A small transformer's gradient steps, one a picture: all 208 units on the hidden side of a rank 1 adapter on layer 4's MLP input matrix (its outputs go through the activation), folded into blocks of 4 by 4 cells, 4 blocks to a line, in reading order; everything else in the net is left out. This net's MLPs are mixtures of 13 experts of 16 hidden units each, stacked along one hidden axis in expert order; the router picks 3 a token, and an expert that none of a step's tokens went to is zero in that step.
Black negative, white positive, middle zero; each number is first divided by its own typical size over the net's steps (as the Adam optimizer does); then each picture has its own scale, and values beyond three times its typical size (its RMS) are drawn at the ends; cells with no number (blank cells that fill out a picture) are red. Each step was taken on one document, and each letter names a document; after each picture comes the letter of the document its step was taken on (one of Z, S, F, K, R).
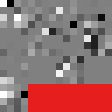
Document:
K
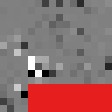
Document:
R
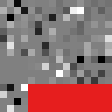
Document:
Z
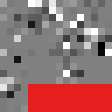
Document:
K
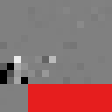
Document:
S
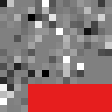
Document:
K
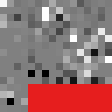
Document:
K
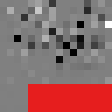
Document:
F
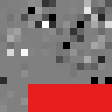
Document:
F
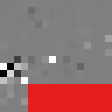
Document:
S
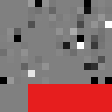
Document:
F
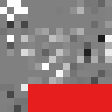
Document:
Z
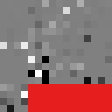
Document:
R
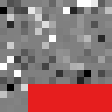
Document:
Z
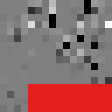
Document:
F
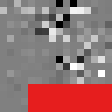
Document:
Z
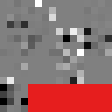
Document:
K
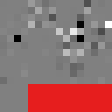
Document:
F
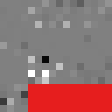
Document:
R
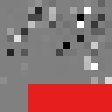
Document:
F
